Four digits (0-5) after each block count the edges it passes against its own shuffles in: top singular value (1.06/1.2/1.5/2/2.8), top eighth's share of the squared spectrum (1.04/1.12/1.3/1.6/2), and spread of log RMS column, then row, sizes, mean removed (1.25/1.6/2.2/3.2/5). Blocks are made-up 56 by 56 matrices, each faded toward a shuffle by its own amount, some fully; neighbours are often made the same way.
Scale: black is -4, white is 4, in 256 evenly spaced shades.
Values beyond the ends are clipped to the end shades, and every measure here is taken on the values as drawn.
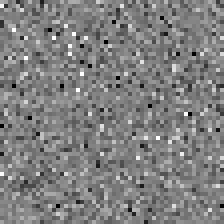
0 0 0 0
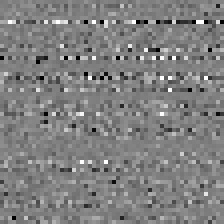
3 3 0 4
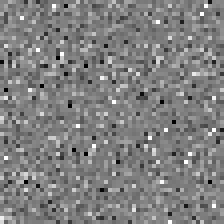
0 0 0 1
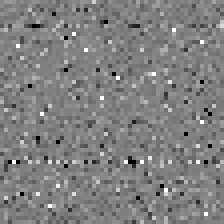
2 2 0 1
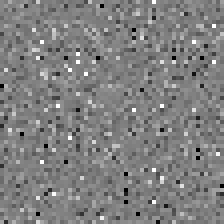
0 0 0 0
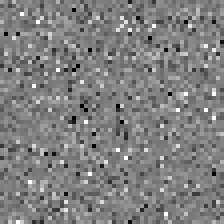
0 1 0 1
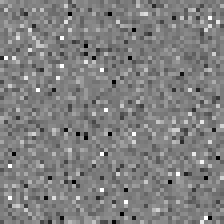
0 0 0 0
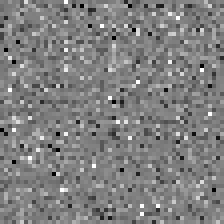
0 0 0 1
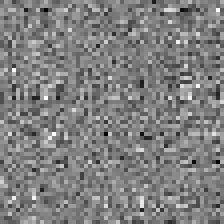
4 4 2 2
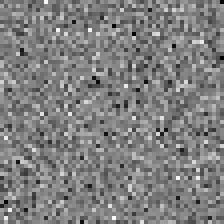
2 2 0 0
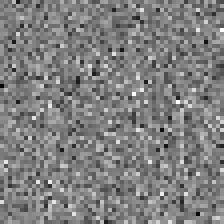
2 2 0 0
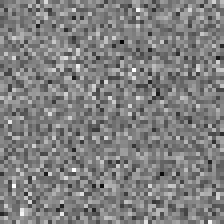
2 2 0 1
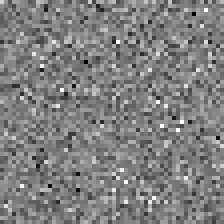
3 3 0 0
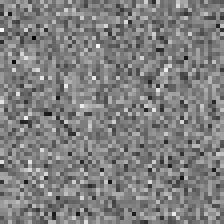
1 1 0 0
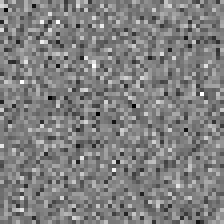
0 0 0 0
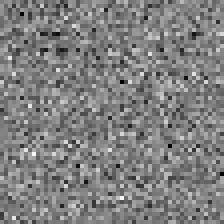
3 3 1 1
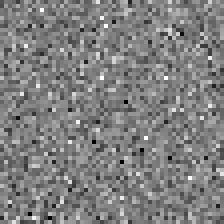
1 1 0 0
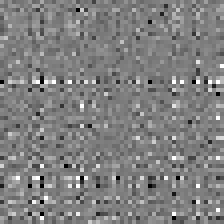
4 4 2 3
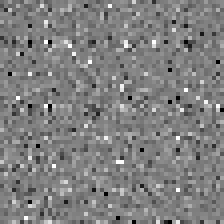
3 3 1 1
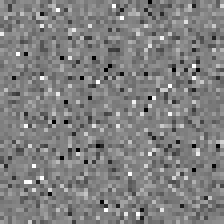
2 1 0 0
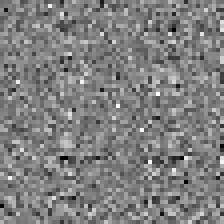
4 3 2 2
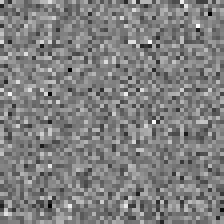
4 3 2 2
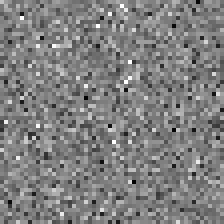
1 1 0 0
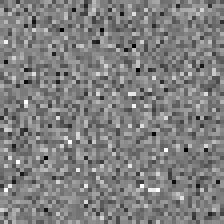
1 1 0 0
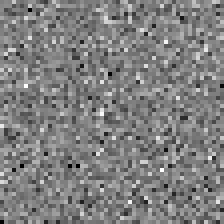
0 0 0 0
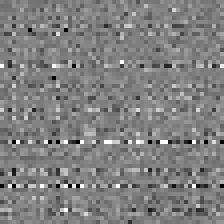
4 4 0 3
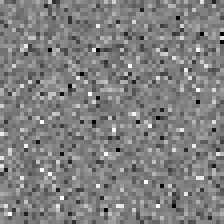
1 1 0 0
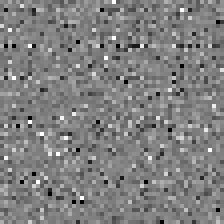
2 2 0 1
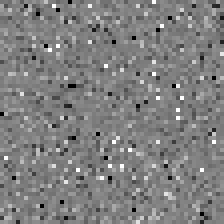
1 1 0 0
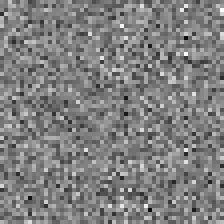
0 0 2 0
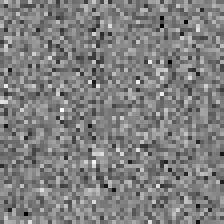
1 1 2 0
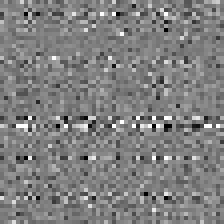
4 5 2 3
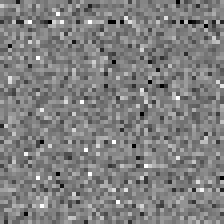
2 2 0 1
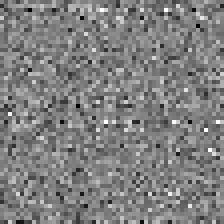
1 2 0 2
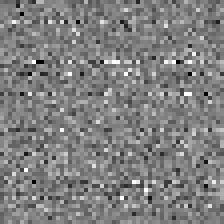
2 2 0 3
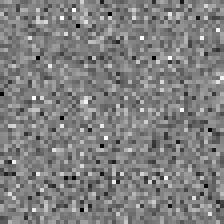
1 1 0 1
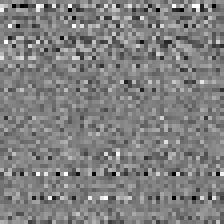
2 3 0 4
